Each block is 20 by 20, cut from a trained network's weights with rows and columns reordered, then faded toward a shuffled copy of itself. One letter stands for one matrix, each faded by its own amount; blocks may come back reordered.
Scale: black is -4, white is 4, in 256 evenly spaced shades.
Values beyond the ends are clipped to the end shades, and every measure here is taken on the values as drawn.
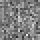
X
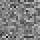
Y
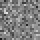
X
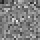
X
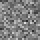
X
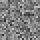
X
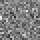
X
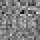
Y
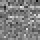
Y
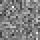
X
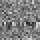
Y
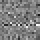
Y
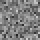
Y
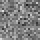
X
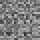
Y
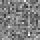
X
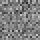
Y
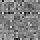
Y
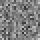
X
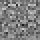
Y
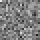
X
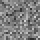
X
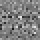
Y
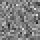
X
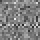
Y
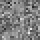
X
